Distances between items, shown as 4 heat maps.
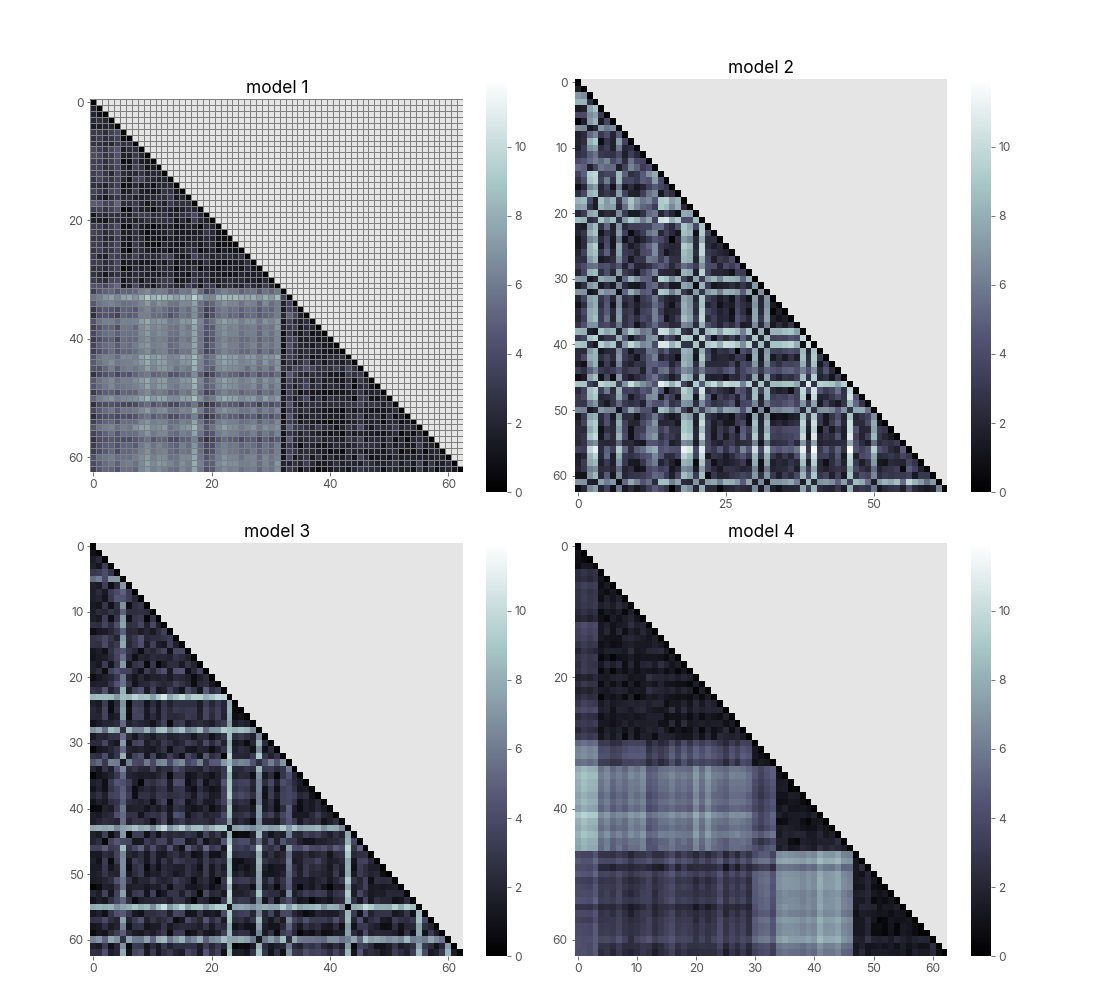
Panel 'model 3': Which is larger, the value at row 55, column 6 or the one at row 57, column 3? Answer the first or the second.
the first
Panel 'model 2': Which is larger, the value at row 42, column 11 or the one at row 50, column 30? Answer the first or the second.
the first
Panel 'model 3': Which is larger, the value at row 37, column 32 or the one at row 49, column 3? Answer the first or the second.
the first
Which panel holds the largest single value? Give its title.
model 2
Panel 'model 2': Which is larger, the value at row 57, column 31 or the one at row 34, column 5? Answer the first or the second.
the second
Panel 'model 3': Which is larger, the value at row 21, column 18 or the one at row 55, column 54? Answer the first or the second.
the second
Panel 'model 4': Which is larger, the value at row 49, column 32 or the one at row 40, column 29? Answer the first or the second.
the second
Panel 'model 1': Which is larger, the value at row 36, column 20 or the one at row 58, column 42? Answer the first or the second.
the first
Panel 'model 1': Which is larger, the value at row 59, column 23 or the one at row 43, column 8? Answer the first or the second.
the second
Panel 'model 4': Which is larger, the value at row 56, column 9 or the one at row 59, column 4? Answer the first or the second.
the second
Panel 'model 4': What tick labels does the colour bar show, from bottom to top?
0, 2, 4, 6, 8, 10
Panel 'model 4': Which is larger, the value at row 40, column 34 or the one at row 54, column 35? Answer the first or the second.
the second
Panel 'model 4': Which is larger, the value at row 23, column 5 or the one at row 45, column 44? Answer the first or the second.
the second
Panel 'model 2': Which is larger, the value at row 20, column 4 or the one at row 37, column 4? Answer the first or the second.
the second
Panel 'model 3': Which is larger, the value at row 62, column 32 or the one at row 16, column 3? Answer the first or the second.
the second
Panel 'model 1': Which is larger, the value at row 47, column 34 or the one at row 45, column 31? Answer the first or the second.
the second
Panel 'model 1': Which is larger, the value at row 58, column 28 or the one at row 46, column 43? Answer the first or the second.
the first
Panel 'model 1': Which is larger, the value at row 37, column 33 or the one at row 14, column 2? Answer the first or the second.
the first
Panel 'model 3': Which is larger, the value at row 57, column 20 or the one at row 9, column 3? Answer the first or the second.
the first
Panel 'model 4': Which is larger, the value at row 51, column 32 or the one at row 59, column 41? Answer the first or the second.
the second
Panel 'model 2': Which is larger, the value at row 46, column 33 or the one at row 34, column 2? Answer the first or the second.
the first
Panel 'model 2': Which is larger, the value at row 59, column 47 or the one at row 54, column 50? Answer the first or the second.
the second
